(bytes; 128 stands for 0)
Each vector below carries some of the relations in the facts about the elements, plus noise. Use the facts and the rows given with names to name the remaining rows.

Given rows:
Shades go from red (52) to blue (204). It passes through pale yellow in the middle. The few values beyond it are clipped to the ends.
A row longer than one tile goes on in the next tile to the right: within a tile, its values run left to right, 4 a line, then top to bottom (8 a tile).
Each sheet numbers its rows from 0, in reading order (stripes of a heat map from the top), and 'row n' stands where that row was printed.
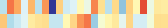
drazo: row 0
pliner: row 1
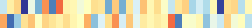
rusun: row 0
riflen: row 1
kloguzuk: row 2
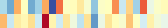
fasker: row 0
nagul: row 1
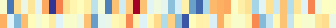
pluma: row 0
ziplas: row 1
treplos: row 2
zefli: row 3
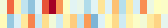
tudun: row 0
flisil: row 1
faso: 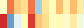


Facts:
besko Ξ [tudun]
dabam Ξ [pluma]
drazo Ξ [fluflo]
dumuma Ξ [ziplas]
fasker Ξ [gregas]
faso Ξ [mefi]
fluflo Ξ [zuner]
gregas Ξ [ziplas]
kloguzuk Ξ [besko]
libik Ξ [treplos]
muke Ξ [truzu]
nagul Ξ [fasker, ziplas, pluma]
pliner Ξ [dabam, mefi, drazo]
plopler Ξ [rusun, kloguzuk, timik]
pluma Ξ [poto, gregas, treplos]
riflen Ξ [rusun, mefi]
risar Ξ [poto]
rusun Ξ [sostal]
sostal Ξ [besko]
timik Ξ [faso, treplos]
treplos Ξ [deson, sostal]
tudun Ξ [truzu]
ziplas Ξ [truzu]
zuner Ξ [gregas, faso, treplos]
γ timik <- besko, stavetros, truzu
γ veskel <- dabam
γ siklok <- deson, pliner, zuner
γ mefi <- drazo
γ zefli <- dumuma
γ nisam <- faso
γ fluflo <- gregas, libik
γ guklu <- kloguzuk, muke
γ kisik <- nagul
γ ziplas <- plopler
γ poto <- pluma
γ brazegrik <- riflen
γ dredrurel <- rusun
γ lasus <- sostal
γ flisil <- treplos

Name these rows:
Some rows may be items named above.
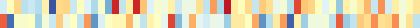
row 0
kloguzuk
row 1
dumuma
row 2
dabam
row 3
besko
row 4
timik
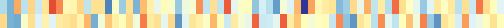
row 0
deson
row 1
plopler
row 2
nagul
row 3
zuner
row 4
poto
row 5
risar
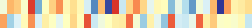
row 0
mefi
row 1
gregas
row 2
zuner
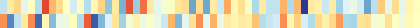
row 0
besko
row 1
sostal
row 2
riflen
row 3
fluflo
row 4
libik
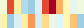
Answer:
tudun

